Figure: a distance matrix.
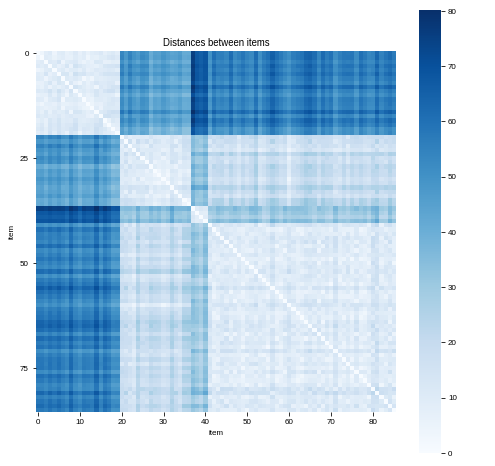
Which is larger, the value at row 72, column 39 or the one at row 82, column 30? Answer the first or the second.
the first
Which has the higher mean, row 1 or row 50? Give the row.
1
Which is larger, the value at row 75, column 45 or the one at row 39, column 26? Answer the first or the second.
the second
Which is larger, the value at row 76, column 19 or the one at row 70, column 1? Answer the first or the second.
the second
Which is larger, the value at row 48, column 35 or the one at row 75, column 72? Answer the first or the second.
the first
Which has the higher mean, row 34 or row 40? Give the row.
40
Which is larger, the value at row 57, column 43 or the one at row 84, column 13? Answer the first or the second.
the second
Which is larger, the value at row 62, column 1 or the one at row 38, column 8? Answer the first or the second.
the second
